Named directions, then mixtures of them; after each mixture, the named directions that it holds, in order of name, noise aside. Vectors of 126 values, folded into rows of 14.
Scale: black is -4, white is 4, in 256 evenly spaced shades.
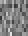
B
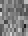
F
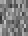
B, F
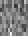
B, F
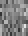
F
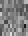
F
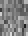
F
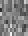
B, F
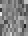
F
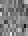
F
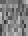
B, F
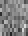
F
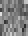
F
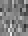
B, F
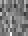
B, F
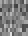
B, F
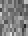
F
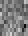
F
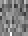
B, F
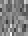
B, F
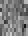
F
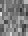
F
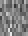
B, F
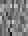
B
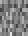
B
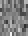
B, F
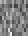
B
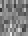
B, F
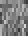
B, F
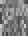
B, F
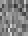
B, F
